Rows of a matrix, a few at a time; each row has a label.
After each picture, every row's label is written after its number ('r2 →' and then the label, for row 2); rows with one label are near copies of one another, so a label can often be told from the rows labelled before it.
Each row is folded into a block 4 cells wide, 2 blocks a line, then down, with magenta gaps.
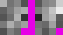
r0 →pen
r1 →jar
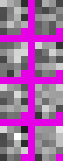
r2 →pen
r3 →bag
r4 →jar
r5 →pen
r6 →pen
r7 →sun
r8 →pen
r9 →sun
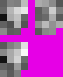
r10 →jar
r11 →pen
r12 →jar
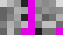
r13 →pen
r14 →sun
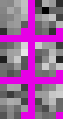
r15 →sun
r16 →bag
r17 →jar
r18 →pen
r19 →bag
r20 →jar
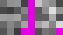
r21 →bag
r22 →pen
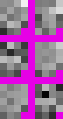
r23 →sun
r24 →jar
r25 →bag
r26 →sun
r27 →sun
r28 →bag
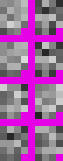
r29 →sun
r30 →bag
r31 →sun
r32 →bag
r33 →pen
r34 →sun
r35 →bag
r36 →pen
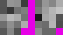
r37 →bag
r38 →jar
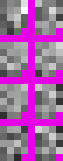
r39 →jar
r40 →pen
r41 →sun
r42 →sun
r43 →sun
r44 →pen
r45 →bag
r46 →pen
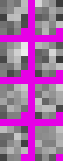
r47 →jar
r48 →pen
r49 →jar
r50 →pen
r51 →sun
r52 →sun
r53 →pen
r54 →sun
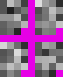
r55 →bag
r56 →pen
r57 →pen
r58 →bag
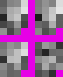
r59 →jar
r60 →jar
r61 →jar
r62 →bag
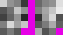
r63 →pen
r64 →jar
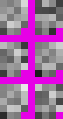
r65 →sun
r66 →bag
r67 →pen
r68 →sun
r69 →sun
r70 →pen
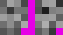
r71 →bag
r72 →bag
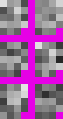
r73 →pen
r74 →sun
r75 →bag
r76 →pen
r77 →jar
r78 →bag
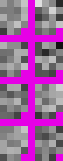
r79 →sun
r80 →pen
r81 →pen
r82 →bag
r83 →bag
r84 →sun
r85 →sun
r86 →bag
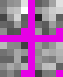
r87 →jar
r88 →jar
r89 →pen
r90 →sun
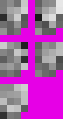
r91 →jar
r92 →jar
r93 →pen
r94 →jar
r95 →sun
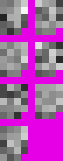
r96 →jar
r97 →pen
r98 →sun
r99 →pen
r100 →bag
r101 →sun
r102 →jar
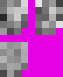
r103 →jar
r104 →pen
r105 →sun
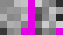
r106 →sun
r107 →pen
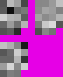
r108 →bag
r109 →sun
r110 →pen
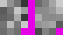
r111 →pen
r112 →sun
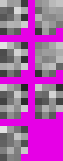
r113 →pen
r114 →sun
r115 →pen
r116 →sun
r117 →pen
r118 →pen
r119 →pen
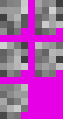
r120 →jar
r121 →pen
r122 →pen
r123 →pen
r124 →sun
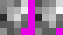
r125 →jar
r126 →jar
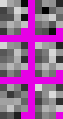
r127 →pen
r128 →bag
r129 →pen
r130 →pen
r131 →bag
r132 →pen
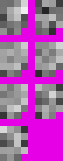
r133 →jar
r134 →bag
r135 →sun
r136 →sun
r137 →sun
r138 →pen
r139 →pen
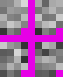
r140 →sun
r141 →sun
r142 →pen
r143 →bag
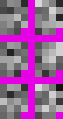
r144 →bag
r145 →pen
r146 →bag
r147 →jar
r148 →bag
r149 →pen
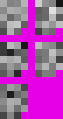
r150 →sun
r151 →pen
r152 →bag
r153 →pen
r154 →bag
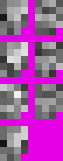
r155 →jar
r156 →bag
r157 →jar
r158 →bag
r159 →pen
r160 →bag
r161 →jar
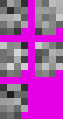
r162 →bag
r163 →sun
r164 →pen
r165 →pen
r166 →bag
